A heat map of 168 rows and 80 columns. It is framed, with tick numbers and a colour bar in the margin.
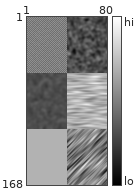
The table splits into 3 rows of 2 panels. Panel 1,1: middling, checkered. Panel 1,2: low, blotchy. Panel 2,1: low, blotchy, faint in contrast. Panel 2,2: high, streaked across. Panel 3,1: high, flat. Panel 3,2: middling, slanting up to the right, strong in contrast.
